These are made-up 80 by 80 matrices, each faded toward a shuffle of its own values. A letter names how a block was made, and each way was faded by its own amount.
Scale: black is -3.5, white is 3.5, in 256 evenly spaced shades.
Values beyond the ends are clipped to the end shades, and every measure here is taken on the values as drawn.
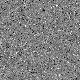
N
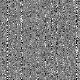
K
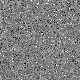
N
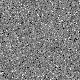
N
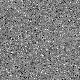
N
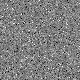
N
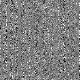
K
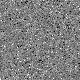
N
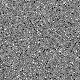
N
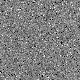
N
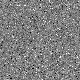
N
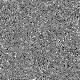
N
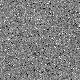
N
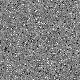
N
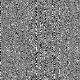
K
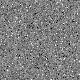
N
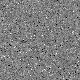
N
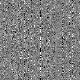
K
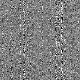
K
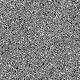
N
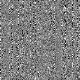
K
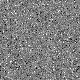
N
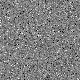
N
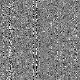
K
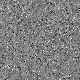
N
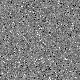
N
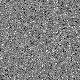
N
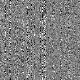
K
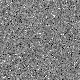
N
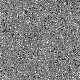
N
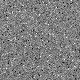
N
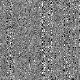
K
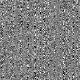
K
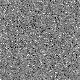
N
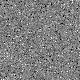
N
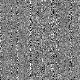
K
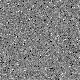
N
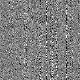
K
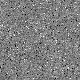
N
